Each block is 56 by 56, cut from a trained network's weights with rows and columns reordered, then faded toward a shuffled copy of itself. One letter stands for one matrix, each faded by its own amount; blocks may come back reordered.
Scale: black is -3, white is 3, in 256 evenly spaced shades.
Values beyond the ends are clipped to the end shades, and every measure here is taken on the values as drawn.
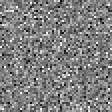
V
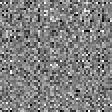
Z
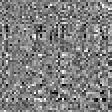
Z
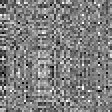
Z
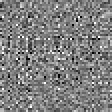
Z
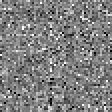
V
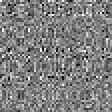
Z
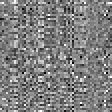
Z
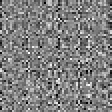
Z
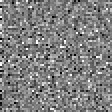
V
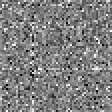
V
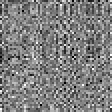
Z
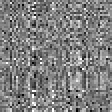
Z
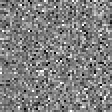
V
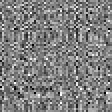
Z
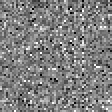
V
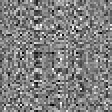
Z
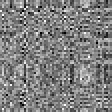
Z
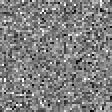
V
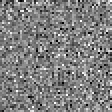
V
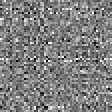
Z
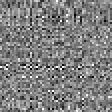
Z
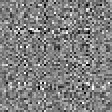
Z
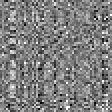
Z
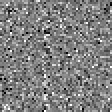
V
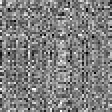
Z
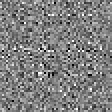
Z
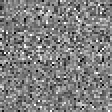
V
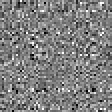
Z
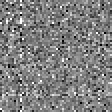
V
